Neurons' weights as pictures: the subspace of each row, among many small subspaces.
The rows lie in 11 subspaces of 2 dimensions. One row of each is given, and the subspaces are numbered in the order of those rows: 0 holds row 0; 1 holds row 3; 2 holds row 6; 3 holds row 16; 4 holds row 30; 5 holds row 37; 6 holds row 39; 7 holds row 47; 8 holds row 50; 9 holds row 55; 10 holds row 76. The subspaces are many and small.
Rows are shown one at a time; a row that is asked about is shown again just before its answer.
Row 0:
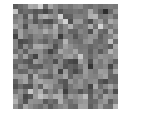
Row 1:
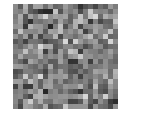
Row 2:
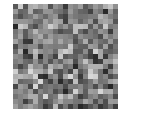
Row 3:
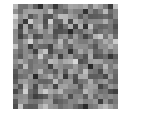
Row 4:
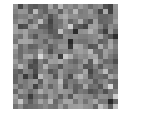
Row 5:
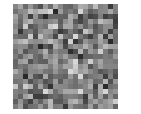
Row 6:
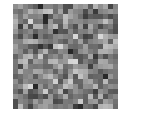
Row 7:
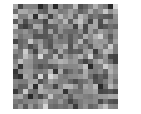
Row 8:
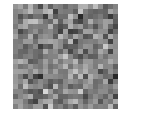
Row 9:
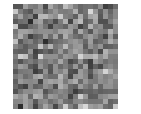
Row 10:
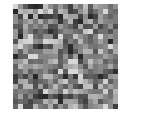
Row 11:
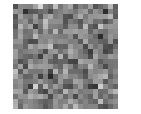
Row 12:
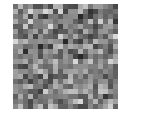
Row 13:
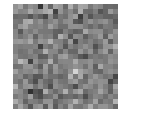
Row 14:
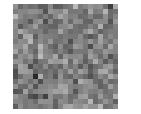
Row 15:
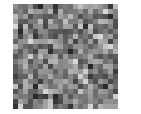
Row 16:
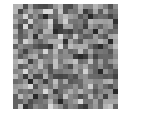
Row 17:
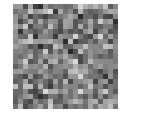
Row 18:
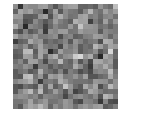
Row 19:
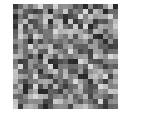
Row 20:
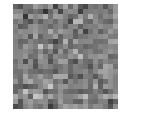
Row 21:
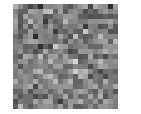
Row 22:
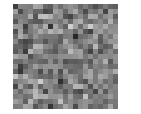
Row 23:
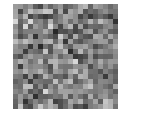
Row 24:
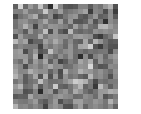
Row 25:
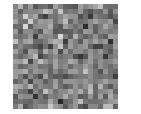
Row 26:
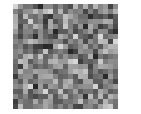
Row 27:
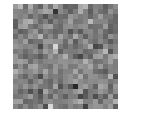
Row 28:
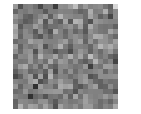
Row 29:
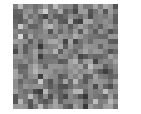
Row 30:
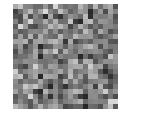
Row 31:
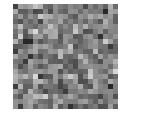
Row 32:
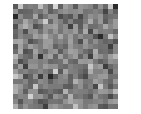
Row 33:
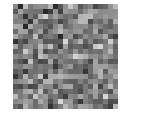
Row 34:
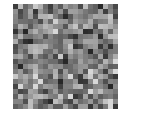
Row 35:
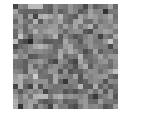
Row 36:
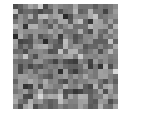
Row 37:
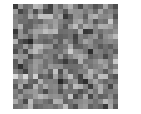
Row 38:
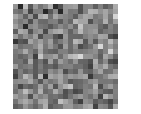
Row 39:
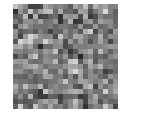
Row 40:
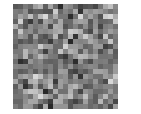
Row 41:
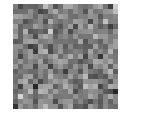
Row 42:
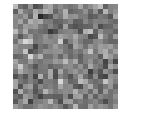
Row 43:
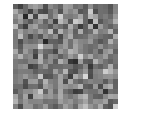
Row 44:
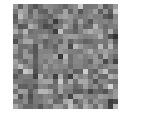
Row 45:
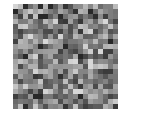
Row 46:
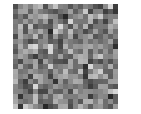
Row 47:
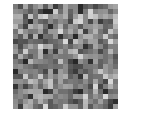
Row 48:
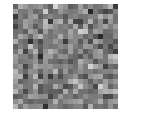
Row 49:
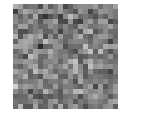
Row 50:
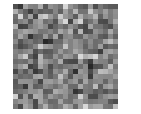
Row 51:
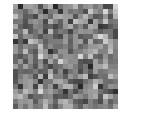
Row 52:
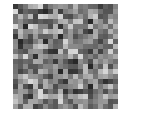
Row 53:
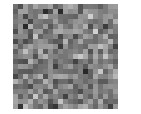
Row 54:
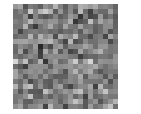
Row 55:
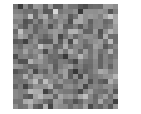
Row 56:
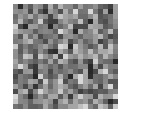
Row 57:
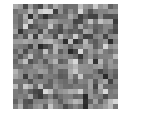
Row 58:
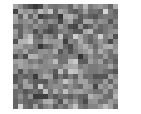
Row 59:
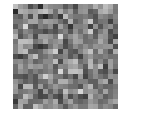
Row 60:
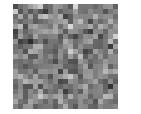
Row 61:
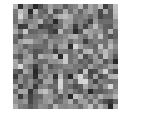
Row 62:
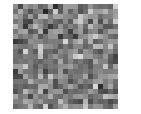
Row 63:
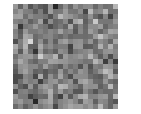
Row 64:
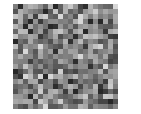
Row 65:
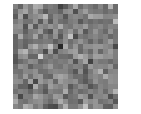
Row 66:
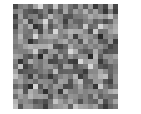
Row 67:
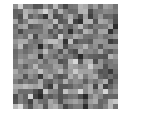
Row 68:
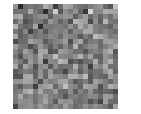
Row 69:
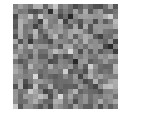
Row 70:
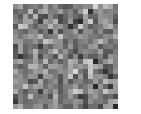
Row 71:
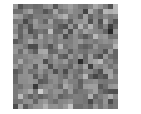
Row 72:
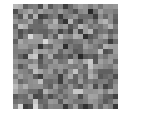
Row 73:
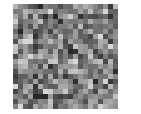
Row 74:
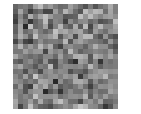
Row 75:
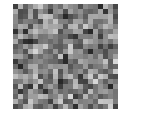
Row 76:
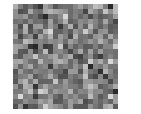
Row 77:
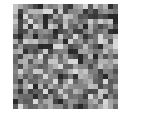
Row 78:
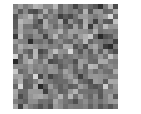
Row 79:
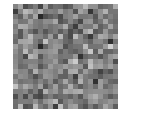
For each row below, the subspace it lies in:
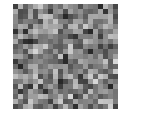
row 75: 5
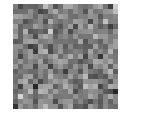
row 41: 10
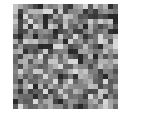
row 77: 2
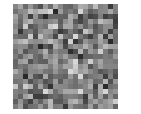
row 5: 7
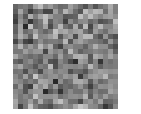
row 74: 1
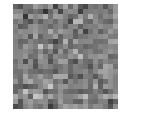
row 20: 4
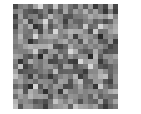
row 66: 2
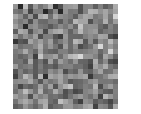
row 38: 3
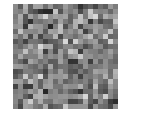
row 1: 7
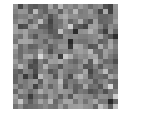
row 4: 0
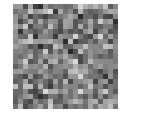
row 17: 7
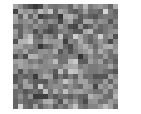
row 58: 6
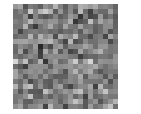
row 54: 7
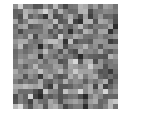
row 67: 4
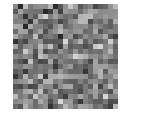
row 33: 3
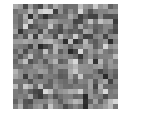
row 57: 7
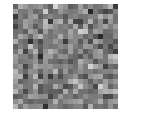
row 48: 1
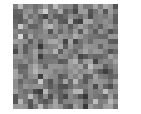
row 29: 4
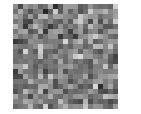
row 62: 1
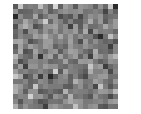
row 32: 2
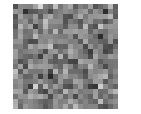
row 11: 2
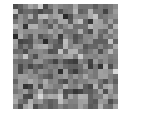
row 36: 0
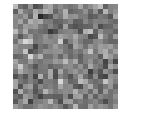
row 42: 5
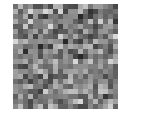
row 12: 1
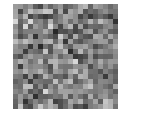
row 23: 1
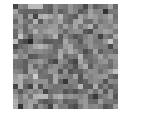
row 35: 6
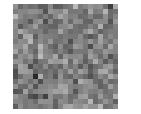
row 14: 4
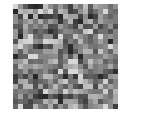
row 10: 6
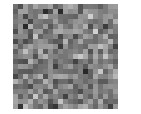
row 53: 3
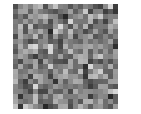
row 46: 10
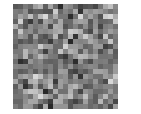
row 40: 9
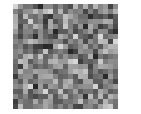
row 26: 2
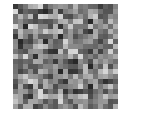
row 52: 0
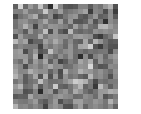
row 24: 3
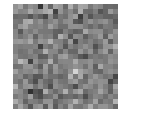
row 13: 9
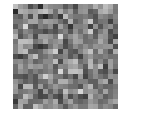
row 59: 0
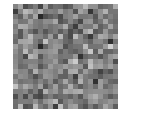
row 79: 8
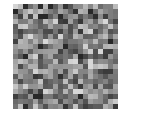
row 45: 8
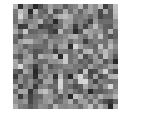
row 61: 5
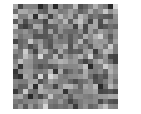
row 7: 2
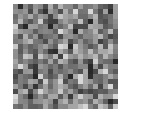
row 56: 0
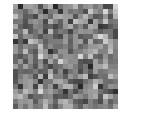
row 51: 3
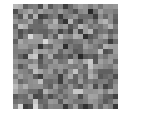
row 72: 8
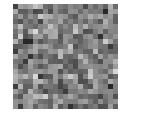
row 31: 6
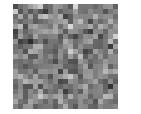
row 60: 0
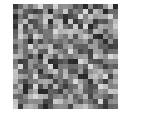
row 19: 1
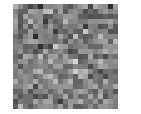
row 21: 2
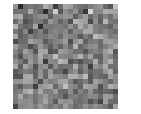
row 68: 10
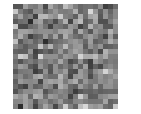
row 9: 8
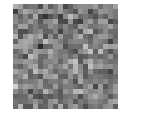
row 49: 8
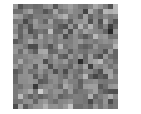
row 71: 10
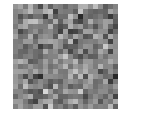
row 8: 9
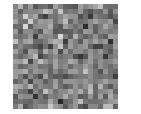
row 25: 3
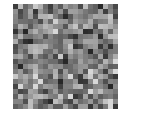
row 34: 5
